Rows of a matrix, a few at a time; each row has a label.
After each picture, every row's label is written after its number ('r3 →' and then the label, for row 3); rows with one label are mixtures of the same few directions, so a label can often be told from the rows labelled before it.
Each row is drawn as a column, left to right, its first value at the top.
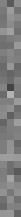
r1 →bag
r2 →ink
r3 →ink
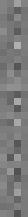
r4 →bag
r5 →ink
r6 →ink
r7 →ink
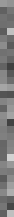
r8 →ink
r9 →bag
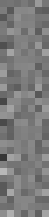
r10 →ink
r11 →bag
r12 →ink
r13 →bag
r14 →ink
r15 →ink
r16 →bag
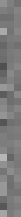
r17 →bag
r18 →ink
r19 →ink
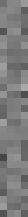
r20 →bag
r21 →bag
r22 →bag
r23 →ink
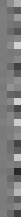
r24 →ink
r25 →ink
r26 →ink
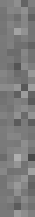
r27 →ink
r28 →bag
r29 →bag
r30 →ink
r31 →ink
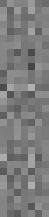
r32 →ink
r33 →ink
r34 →bag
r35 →ink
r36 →bag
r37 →bag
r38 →ink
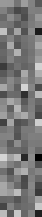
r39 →bag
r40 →ink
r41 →bag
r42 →ink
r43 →bag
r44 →bag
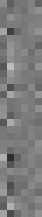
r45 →bag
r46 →bag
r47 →bag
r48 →bag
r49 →bag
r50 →ink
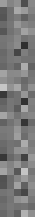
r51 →ink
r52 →ink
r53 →bag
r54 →ink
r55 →bag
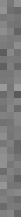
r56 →bag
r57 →bag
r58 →ink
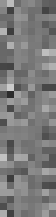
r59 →bag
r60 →ink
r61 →ink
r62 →ink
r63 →ink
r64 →bag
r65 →bag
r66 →bag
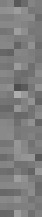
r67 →bag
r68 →bag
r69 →ink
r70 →ink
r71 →ink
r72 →ink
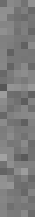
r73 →ink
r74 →bag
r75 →ink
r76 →ink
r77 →ink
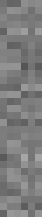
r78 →bag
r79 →ink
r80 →ink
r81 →bag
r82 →ink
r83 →bag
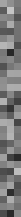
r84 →ink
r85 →bag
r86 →ink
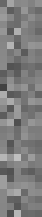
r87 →ink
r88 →ink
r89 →bag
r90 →bag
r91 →ink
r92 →ink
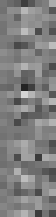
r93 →bag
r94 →ink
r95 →ink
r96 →ink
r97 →ink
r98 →bag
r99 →ink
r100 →ink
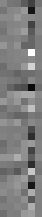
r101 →ink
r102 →ink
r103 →ink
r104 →ink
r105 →bag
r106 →ink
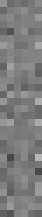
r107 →ink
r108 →bag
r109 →ink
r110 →ink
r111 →bag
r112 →ink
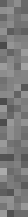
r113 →ink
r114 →bag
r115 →ink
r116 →bag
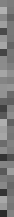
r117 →bag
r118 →ink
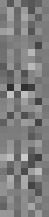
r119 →bag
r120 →ink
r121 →ink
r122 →ink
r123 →bag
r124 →ink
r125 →ink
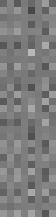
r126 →ink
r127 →bag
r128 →ink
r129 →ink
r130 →bag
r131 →bag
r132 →ink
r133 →ink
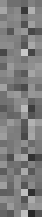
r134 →bag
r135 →bag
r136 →ink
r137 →bag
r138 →bag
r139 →bag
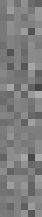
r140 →ink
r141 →bag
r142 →ink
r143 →bag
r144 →bag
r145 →ink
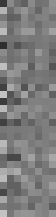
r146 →ink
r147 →ink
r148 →ink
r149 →ink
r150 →bag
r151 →bag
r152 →ink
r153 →bag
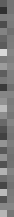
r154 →bag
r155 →bag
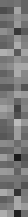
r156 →bag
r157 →bag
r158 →bag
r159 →bag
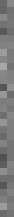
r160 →bag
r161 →ink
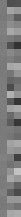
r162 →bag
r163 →ink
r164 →ink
